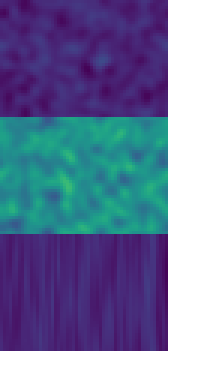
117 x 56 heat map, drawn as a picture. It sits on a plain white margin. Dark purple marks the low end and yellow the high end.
The table splits into 3 rows of 1 panel. Panel 1,1: very low, blotchy, faint in contrast. Panel 2,1: middling, blotchy. Panel 3,1: very low, streaked downward, faint in contrast.
